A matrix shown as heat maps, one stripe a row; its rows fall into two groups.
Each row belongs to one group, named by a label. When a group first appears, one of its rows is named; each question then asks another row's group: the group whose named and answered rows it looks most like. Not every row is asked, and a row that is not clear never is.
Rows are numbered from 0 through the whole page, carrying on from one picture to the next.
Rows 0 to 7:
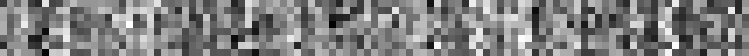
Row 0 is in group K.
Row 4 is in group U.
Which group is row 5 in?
K
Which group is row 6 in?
K
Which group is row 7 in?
U
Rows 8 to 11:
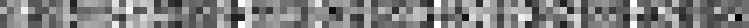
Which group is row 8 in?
K
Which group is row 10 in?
K
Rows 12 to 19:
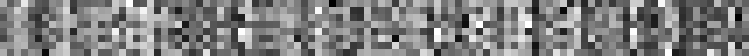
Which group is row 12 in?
U
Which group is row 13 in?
K
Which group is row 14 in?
K
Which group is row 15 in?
U
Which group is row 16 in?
K
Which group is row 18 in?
K
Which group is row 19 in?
U
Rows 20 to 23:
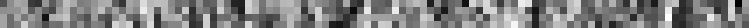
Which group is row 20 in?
K
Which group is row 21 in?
K
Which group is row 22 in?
U
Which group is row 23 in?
U
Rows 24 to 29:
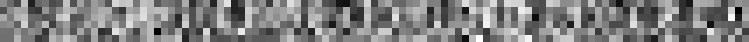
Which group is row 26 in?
K
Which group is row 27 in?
K
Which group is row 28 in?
U
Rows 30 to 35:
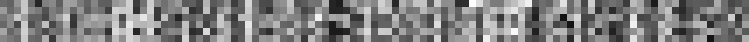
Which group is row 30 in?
U
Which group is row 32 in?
K
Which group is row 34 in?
U
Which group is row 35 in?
K
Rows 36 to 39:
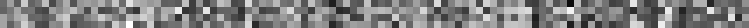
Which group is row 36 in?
K
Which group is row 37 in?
U
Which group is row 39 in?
U
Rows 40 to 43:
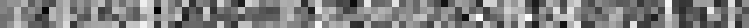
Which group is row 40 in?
K
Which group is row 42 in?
U
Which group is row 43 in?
K
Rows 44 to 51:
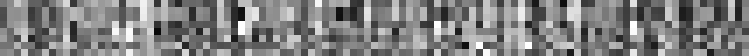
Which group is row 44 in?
K
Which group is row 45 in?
K
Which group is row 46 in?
K
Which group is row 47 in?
K
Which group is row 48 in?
U
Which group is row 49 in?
K
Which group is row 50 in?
U
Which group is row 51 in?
K
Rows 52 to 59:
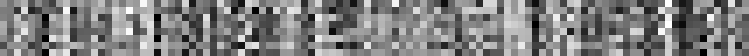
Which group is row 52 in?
K
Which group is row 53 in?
K
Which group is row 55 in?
U
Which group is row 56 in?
U
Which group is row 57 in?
U
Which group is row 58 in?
K
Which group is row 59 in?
U
